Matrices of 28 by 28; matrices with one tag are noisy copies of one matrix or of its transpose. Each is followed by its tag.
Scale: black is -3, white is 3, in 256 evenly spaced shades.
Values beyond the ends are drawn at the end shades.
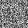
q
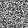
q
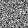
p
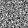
p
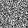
p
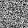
q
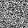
q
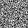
p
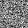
q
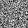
p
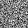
p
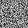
q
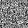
q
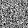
q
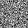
p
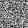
q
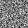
p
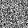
q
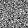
p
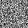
q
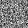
q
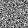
p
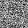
q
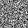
p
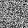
q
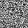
q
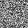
q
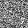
q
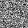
q
